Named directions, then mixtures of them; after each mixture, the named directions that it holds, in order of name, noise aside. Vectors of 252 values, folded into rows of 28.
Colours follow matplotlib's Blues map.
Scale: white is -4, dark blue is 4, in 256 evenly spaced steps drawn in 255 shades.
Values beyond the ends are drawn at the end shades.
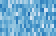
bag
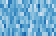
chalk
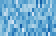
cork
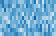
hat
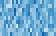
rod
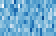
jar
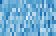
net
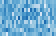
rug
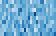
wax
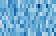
chalk, jar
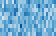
bag, chalk, jar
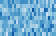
bag, cork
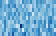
chalk, cork, net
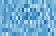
rug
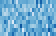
cork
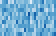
bag, rug, wax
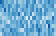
hat, net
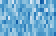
bag, wax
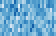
jar, net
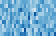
chalk, wax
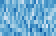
bag, hat, jar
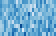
chalk, cork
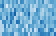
chalk, rod, wax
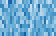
chalk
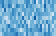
hat
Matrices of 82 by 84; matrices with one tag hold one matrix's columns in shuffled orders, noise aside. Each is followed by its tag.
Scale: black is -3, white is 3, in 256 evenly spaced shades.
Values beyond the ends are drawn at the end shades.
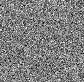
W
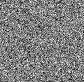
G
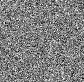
W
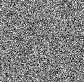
W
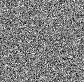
W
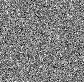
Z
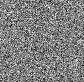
G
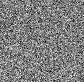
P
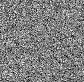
G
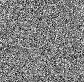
G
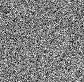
P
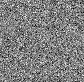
G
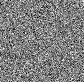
Z
